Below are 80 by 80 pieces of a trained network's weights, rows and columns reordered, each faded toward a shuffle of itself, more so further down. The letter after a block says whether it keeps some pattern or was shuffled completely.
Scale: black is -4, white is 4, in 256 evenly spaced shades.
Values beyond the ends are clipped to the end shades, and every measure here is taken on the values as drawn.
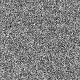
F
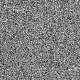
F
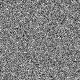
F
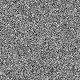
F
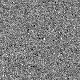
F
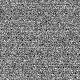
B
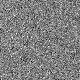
F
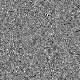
B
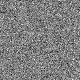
F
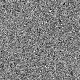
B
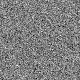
F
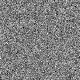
F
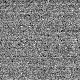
B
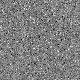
B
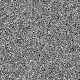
F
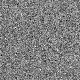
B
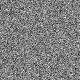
F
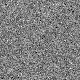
F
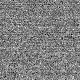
B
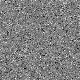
B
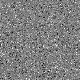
B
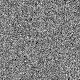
F
